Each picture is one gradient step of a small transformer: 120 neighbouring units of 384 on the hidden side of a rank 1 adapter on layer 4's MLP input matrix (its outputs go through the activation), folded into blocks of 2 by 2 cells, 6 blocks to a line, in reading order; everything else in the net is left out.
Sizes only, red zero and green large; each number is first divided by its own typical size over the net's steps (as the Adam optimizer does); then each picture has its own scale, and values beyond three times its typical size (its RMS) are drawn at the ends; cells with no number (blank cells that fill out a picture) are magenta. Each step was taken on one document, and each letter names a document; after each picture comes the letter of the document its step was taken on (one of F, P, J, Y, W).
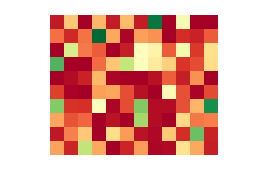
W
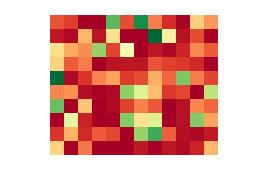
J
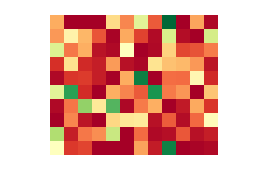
J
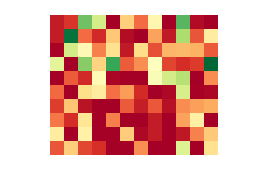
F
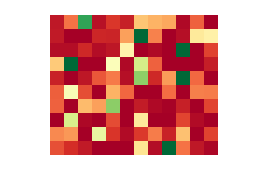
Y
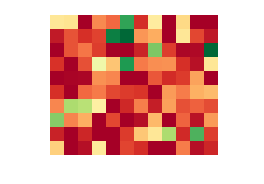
W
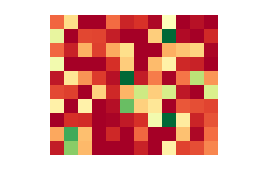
J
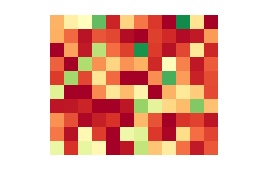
W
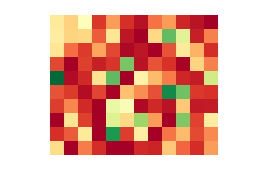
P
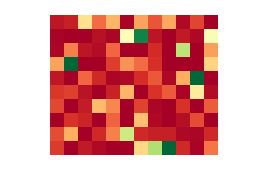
Y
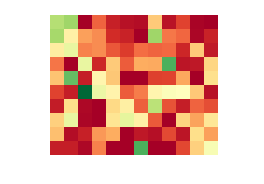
P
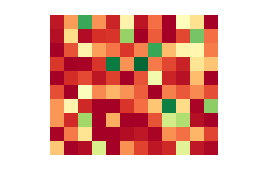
W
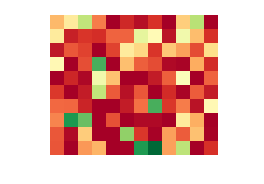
F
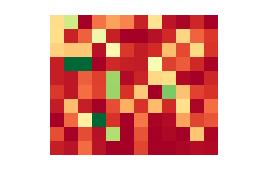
P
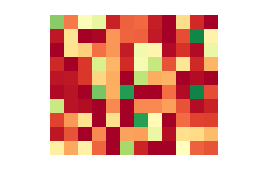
W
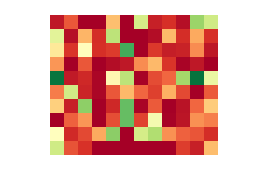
J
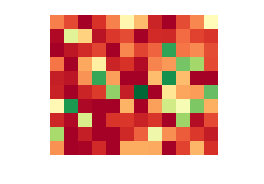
F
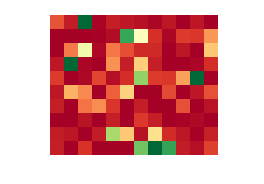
Y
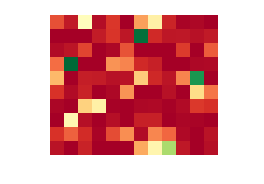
Y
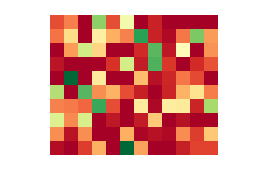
W
